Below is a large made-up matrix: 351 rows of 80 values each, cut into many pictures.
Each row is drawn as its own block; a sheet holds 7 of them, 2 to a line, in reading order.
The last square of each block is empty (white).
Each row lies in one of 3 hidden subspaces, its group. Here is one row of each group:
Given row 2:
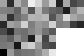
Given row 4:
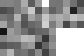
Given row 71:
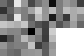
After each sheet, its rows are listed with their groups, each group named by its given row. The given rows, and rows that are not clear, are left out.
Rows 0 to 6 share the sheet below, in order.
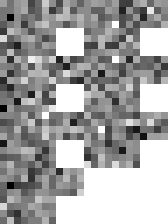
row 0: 4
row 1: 2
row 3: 71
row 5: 2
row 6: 4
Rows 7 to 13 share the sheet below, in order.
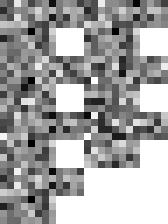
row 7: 71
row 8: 71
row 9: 2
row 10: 2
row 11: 71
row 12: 4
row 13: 71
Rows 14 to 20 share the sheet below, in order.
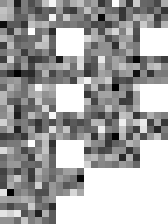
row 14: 71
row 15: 71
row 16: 4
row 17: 71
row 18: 71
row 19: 2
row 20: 2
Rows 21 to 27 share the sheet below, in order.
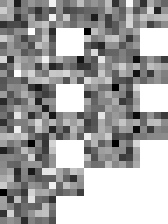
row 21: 71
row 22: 4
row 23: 4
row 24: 71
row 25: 71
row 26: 71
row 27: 71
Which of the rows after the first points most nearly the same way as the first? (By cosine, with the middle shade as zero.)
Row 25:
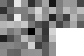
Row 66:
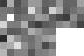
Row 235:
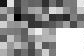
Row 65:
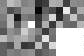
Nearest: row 66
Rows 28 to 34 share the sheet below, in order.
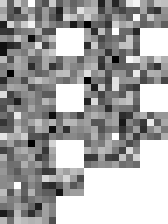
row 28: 2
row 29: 71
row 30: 4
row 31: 71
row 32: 71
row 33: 2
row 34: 2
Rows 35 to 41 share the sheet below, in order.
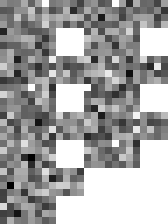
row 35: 4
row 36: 71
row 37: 71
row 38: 4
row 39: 2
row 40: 71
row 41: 4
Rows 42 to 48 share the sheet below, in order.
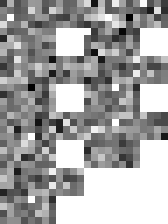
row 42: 4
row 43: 4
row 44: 71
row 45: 71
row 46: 2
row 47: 4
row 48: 71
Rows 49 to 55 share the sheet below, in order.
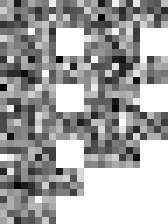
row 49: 71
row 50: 71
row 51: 4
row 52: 2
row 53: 2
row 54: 2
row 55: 4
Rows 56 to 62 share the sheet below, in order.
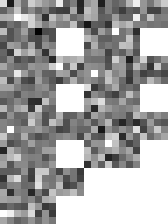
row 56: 4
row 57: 71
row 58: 2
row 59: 4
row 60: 4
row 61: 2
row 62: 2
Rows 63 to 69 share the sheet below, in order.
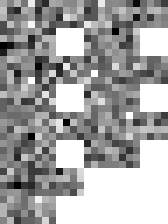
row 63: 2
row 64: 71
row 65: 2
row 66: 4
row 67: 2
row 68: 4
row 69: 4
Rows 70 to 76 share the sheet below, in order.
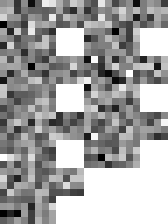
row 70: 71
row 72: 4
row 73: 4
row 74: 2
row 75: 2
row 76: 2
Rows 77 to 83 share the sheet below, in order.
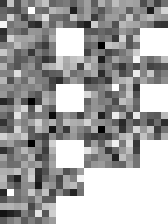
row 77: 4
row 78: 2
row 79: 2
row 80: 71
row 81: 71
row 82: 71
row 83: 2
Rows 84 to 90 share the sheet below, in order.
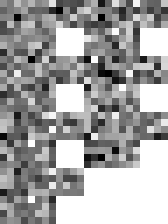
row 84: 2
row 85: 71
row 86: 71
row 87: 4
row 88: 71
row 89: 2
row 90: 71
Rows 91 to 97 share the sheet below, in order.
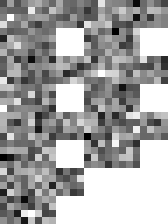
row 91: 4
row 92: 71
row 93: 2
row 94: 4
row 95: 2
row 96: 71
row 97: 2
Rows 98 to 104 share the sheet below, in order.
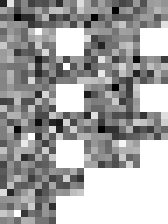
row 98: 4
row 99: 4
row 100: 2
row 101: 71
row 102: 2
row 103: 4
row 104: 2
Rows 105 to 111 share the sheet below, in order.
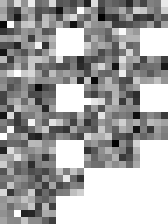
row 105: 2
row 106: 4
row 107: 4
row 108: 2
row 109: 4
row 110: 71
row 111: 2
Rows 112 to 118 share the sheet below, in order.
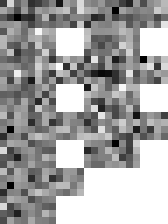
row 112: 4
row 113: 4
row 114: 2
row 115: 4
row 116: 4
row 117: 71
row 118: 4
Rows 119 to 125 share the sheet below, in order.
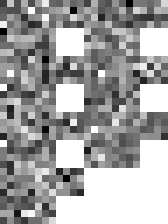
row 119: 4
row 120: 4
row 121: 4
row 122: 2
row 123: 4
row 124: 4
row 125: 2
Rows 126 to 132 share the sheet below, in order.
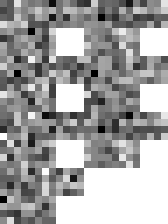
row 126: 71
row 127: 4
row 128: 71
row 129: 4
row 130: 71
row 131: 4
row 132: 4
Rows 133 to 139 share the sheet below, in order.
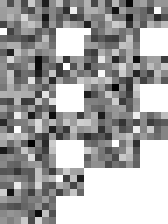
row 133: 4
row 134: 4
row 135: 2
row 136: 71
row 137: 71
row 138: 71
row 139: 2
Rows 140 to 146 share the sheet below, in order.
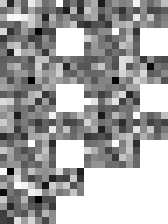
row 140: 4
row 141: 71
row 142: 2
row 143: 2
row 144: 71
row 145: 71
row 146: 4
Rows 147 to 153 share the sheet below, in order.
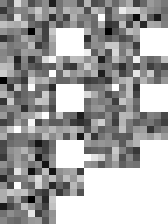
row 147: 71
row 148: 2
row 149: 71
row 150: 71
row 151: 4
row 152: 2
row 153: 71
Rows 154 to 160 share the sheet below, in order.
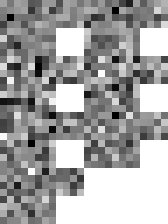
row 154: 4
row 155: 4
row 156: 2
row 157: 71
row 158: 71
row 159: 71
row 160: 71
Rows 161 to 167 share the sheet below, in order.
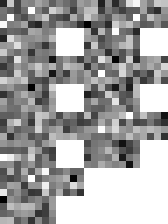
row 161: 4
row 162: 71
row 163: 71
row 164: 71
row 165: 2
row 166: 4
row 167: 4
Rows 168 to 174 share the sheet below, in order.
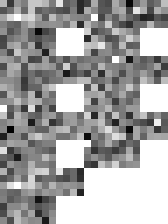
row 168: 4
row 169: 4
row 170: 2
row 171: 71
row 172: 4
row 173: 4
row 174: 4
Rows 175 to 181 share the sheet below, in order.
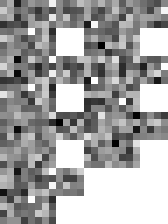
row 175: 71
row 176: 2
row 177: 71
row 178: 2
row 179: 2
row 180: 71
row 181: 71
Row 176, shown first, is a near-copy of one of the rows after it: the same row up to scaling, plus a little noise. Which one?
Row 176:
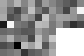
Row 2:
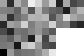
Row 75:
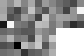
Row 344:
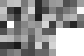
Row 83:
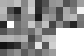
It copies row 75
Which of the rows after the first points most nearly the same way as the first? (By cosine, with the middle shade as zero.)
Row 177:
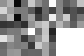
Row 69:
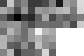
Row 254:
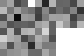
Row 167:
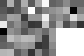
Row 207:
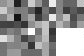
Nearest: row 207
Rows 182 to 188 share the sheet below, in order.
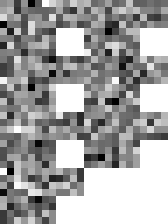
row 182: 71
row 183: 2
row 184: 71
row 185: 2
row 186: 4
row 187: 2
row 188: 4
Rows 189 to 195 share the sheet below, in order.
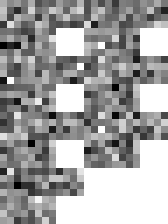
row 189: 2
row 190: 2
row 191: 2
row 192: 71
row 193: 71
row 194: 71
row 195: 4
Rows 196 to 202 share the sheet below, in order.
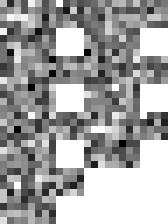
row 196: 4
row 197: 2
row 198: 71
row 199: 71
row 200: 71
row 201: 4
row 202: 2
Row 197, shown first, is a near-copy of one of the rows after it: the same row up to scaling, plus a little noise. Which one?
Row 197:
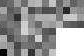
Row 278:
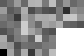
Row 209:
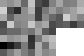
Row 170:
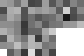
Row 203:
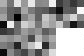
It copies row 278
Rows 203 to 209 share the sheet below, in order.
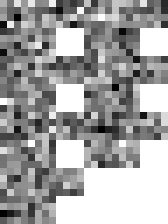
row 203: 2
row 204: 4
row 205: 2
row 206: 71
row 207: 71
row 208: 4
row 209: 2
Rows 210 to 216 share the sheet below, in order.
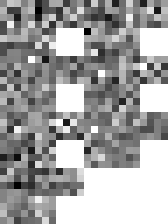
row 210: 2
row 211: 4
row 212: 71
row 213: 2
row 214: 2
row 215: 4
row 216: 4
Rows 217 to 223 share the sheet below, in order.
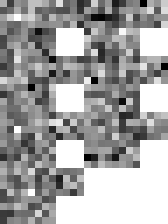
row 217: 4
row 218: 4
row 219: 71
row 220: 2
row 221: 2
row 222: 2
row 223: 2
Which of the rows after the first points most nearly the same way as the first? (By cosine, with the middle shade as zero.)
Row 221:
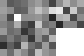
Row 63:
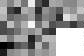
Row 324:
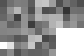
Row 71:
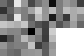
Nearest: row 71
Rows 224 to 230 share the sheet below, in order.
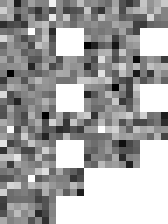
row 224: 71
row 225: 2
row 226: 4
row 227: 71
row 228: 4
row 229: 4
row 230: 4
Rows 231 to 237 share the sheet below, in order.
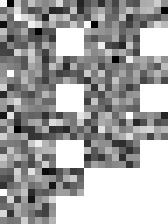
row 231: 4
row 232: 2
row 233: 4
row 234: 71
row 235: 4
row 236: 4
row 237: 71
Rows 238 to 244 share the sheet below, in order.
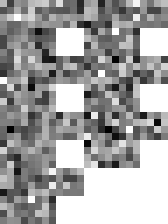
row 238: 4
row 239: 71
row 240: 71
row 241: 71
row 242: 4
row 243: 4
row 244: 71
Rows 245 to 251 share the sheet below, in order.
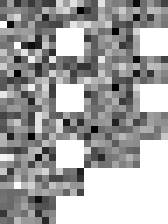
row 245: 2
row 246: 71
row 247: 71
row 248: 71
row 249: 2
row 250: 4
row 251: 4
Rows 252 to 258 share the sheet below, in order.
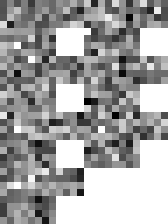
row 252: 2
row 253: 4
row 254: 71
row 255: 2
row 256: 4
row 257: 71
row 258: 4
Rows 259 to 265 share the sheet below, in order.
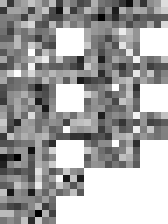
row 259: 2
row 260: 4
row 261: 4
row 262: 71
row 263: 2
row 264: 71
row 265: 2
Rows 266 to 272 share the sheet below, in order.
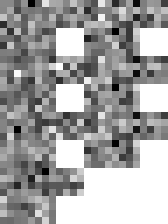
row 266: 71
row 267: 71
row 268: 2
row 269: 71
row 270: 2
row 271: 71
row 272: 4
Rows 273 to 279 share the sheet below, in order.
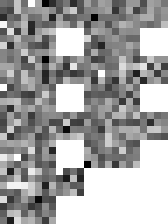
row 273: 71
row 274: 4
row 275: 4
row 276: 2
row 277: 2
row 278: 2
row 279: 4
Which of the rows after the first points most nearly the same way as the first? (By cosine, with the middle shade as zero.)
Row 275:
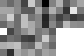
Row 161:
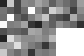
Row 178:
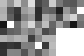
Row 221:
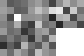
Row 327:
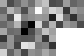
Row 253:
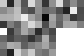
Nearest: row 253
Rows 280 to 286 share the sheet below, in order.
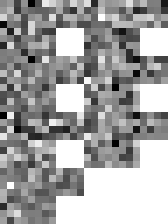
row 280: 71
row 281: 4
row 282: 71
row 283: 71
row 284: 4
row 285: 71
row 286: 4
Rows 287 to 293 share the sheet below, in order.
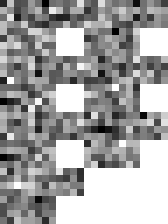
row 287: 4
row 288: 71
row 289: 2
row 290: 71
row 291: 2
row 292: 4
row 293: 4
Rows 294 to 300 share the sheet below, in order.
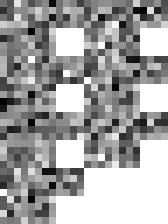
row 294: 71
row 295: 2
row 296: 2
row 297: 71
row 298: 4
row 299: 2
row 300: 71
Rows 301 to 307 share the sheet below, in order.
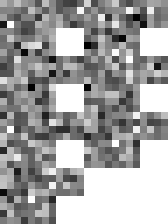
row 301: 2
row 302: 2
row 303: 71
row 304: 4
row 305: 4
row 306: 71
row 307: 71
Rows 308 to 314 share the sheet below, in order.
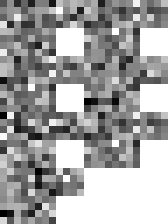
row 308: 2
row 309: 71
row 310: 71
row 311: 2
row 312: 4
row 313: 71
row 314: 2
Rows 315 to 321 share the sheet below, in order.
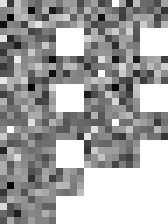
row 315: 4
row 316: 71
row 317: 71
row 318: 71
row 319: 4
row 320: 4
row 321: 4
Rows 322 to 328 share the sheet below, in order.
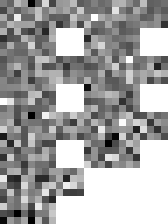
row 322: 71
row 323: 4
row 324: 2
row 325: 4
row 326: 71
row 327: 2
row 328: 2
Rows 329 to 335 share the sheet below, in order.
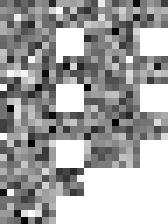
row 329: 2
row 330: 71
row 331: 4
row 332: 4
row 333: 71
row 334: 4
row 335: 2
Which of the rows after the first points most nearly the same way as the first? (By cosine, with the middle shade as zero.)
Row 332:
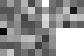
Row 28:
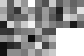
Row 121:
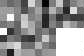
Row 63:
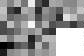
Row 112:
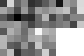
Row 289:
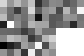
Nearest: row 112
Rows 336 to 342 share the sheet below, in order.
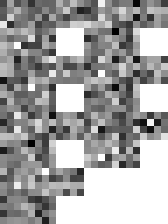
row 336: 2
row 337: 71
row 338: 71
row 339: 71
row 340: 71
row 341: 2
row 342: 4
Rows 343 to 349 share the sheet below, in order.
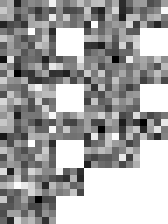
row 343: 71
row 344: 2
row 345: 4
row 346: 71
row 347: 71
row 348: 2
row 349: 4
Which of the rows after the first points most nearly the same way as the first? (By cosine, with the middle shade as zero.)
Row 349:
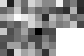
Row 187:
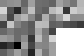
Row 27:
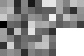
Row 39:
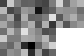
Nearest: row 27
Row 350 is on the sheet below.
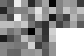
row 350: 71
